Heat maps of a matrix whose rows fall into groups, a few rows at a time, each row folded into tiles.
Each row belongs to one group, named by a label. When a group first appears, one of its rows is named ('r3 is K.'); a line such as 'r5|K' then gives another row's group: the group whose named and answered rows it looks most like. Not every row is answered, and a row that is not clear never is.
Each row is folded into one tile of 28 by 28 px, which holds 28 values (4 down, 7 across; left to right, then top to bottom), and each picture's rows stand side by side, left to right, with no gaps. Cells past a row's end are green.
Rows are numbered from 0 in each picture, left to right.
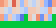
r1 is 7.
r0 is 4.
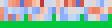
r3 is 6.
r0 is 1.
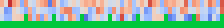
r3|4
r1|1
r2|6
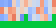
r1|6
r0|6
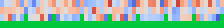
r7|4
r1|6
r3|6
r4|7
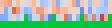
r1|6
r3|1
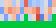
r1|7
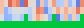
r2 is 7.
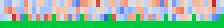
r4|1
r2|7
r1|1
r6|6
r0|6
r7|4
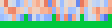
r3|6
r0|6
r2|1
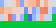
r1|4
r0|7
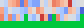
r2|4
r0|1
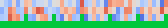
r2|6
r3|7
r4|4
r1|6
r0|6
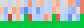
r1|1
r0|4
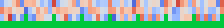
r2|7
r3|6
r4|7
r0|7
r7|1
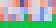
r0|1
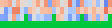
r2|7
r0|4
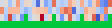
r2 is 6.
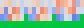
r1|4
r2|4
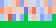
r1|7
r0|7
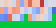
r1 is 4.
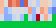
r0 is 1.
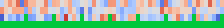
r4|1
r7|4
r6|7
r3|1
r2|4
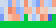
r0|6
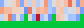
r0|7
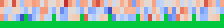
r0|4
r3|1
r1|4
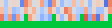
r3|1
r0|1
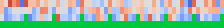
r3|6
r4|6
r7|7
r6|7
